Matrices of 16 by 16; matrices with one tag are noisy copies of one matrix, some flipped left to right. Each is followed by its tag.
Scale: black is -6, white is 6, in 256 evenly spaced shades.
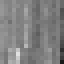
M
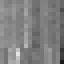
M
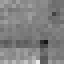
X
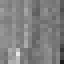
M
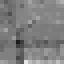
X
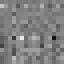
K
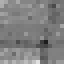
X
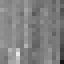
M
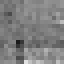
X
